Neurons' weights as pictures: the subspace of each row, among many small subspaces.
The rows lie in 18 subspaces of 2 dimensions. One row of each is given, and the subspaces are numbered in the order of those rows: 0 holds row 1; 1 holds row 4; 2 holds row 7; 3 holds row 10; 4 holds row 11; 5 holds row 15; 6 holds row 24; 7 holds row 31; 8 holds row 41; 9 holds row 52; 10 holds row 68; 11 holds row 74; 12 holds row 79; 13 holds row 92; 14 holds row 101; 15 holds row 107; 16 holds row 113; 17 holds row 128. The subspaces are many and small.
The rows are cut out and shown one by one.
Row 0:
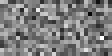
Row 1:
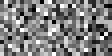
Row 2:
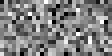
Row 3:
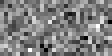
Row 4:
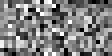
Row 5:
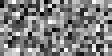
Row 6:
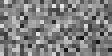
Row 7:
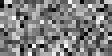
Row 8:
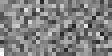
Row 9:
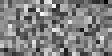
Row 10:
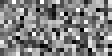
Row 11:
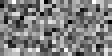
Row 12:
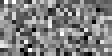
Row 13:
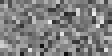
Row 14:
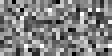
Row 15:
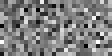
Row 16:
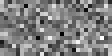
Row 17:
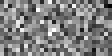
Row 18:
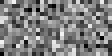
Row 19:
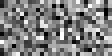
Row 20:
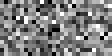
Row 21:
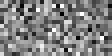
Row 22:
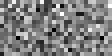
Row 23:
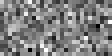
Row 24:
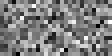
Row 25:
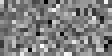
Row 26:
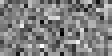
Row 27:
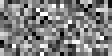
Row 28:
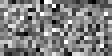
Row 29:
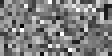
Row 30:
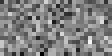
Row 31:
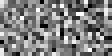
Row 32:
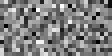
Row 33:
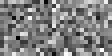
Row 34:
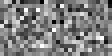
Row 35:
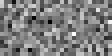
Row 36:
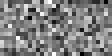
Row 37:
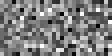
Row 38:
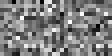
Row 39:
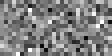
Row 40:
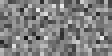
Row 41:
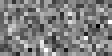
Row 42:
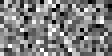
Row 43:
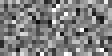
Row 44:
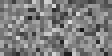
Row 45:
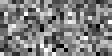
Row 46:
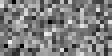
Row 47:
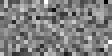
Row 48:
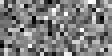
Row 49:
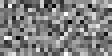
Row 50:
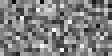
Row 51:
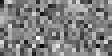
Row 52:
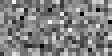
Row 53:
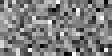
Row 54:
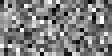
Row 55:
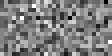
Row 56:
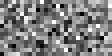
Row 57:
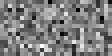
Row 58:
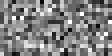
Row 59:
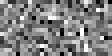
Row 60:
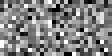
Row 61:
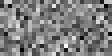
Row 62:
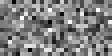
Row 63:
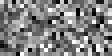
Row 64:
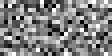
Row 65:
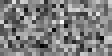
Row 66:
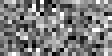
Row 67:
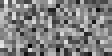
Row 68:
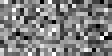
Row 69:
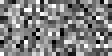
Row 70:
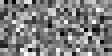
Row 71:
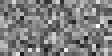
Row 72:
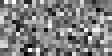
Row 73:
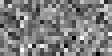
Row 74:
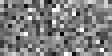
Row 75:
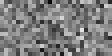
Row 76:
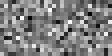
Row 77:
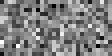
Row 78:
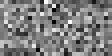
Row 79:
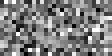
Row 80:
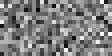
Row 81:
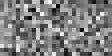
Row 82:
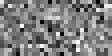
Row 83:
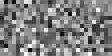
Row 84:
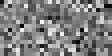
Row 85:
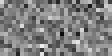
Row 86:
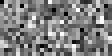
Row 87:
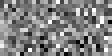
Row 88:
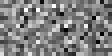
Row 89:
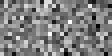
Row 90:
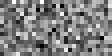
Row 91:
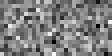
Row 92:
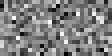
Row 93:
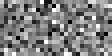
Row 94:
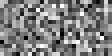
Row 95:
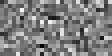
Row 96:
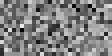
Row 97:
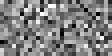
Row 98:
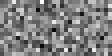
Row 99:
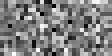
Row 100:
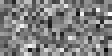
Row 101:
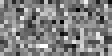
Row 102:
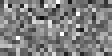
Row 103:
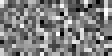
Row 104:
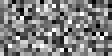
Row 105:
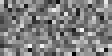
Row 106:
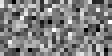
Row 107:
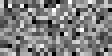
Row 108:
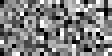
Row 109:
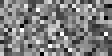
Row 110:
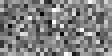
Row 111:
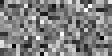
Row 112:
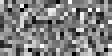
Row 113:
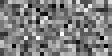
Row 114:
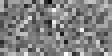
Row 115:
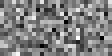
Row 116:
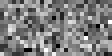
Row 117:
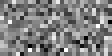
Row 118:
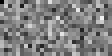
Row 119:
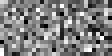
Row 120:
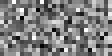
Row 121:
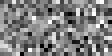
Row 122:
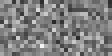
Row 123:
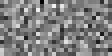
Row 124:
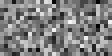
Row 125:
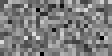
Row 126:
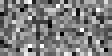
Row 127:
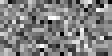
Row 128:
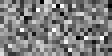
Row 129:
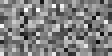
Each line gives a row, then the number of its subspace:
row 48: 3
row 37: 9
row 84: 0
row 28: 4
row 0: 10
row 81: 1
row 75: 10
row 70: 12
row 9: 1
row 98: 3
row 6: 5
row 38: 11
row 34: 14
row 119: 7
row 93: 9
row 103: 7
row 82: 0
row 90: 17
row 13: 13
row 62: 11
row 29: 7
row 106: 4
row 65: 14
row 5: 4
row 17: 0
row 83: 12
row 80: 2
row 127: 10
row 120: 3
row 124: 13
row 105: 9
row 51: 2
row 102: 15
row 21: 17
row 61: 2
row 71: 6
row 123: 5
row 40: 16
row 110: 11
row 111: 16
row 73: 2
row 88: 5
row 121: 13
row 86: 14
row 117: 6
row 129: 5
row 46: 4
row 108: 7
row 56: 17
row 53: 9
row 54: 3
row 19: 7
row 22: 17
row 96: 7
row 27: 16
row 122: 14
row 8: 5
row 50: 3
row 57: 14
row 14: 15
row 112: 15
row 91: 8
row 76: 15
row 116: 8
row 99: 1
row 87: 6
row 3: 8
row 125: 16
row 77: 2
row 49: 15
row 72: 12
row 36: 1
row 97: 5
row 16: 16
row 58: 9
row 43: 13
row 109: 7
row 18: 2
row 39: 13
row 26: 0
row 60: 11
